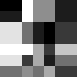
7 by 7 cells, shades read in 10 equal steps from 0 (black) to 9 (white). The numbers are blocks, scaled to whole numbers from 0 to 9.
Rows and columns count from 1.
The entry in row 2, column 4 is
5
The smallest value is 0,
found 4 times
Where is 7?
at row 5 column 6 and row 5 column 7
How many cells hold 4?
7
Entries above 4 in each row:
3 3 2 2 6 3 2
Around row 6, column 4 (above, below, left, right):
6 4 2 1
